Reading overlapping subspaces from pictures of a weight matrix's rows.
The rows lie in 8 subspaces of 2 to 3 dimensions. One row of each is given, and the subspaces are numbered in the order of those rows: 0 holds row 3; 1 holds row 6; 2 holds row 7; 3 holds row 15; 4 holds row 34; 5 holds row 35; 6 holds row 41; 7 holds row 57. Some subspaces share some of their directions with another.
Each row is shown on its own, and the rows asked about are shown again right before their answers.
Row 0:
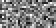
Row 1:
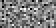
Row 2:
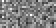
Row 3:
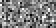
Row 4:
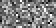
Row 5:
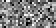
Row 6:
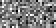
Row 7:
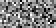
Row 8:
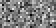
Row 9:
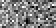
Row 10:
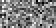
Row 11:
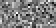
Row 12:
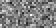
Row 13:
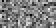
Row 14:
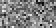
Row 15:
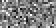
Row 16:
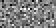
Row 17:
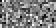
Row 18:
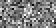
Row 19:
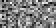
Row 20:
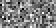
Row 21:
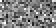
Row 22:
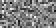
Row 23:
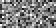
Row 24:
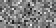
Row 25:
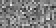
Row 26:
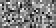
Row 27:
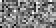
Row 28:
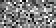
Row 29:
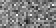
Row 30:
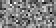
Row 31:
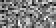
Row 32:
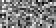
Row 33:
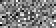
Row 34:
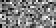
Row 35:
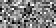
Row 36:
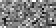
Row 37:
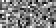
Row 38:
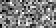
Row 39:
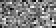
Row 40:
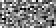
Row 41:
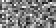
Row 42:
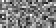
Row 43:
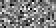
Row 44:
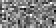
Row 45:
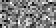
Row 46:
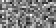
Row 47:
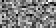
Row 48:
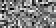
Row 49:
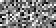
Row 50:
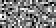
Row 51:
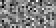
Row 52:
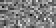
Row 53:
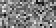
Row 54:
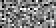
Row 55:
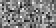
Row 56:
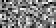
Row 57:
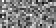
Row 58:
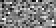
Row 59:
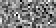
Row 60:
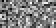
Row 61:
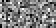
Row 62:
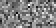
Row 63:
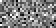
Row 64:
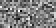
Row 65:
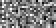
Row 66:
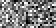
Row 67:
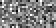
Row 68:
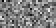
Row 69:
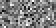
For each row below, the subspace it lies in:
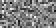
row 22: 6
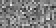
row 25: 4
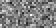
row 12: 4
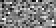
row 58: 4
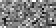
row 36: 4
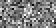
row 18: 5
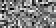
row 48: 6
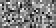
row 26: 0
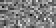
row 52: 0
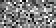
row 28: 2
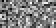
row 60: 3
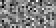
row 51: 1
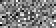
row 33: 3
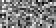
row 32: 7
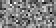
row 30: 2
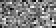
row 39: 4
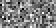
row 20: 0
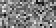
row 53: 7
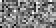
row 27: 3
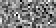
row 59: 2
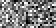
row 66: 6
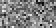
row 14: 7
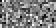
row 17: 0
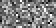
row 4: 2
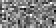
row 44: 5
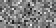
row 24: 5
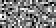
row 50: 6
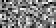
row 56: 3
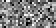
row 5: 5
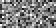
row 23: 3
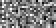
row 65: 1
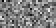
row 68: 5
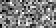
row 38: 4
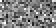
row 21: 0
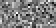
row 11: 2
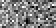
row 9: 6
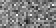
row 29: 6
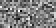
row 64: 1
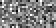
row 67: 1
